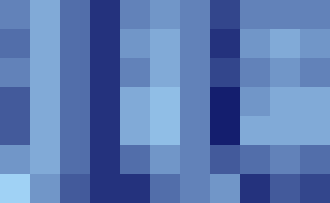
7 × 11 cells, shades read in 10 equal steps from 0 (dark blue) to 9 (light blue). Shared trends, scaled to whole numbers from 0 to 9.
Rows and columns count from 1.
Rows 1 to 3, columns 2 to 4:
7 4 1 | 7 4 1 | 7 4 1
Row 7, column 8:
6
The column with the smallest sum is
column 4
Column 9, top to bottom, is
5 6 5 6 7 4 1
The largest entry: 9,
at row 7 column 1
